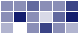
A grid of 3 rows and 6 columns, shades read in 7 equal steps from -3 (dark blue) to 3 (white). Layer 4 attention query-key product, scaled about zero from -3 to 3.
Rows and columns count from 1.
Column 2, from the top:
0 -3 3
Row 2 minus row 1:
0 -3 1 2 -1 -1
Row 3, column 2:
3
